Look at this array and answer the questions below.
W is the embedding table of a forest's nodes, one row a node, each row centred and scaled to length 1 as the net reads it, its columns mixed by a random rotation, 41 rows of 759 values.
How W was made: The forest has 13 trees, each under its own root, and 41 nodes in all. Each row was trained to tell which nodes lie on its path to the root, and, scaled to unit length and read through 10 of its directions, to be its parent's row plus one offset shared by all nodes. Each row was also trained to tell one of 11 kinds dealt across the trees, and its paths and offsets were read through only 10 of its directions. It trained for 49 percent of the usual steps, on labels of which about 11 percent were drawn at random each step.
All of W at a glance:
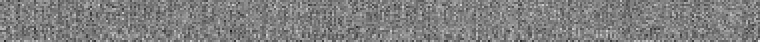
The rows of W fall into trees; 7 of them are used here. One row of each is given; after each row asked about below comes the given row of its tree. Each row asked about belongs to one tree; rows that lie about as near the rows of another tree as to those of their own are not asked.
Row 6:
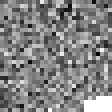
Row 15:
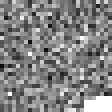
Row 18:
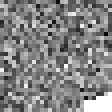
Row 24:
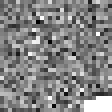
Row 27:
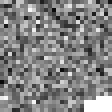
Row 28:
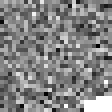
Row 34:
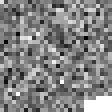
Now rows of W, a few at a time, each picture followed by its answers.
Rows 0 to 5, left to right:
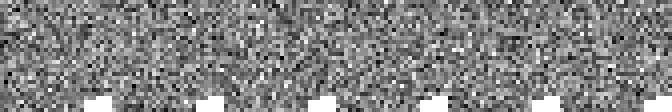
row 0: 28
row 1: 27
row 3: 24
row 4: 18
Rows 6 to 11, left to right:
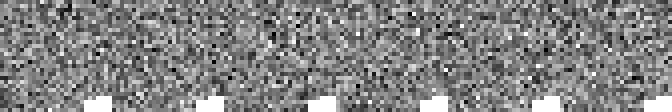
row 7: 15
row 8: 34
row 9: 27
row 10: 15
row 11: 34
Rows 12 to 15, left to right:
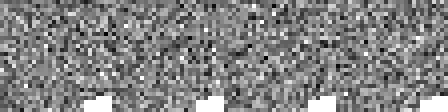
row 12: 18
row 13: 18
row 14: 6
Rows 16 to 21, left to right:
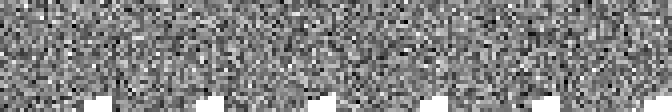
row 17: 18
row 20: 28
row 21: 15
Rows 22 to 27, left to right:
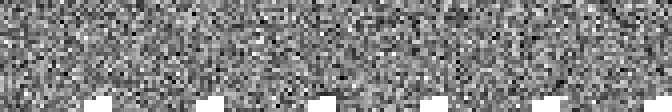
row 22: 15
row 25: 6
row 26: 34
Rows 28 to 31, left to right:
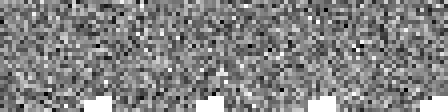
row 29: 28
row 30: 6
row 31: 24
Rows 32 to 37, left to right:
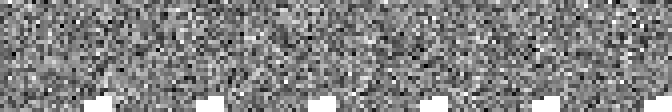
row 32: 28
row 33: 34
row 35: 24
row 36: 24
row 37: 34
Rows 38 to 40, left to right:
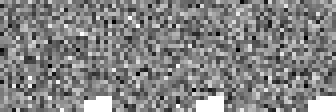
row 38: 24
